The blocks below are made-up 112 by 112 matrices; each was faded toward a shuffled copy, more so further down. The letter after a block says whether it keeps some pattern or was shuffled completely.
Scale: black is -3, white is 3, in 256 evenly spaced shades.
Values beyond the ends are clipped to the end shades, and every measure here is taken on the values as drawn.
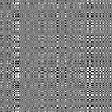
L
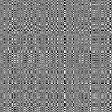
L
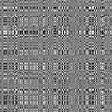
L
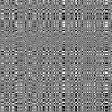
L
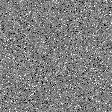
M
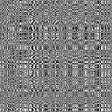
L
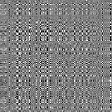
L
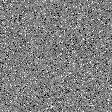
M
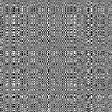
L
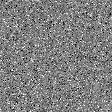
M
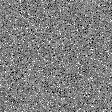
M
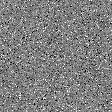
M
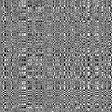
L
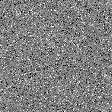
M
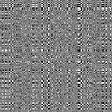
L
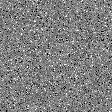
M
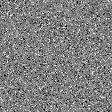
M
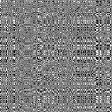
L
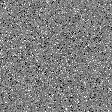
M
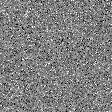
M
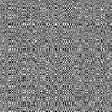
L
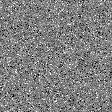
M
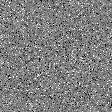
M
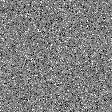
M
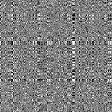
L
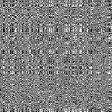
L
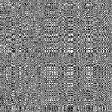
L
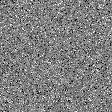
M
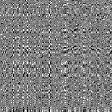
L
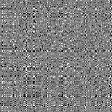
L
